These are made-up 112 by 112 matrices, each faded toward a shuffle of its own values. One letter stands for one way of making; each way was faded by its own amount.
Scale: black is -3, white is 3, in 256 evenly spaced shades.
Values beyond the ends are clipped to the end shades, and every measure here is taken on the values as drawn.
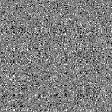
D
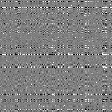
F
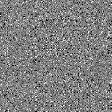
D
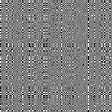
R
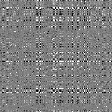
F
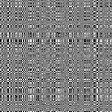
R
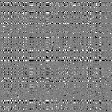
F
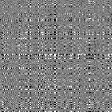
F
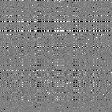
F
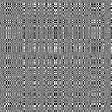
R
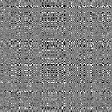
F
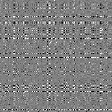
F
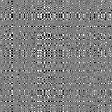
F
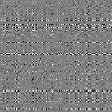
F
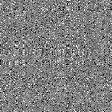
D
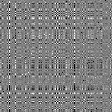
R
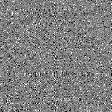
D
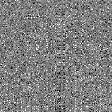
D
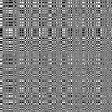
R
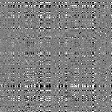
F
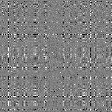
F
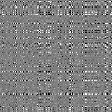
F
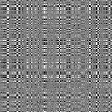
R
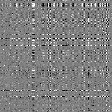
F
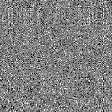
D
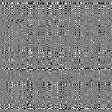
F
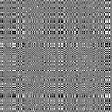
R
